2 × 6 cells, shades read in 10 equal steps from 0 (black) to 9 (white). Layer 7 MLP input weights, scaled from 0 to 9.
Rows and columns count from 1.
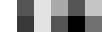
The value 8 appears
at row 1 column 3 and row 2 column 3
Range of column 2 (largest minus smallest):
1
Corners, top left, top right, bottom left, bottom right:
9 7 9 4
